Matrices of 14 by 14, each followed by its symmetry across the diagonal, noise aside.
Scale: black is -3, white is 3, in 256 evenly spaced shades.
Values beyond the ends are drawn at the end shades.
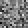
neither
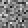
neither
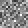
symmetric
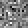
antisymmetric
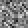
antisymmetric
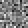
antisymmetric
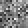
antisymmetric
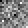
symmetric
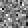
neither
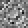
symmetric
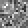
symmetric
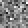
neither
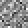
symmetric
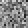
neither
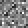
symmetric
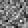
symmetric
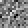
symmetric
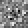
symmetric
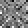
antisymmetric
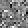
antisymmetric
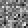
symmetric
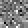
neither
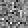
neither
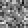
antisymmetric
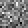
neither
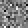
antisymmetric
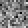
neither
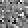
antisymmetric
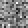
neither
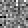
antisymmetric
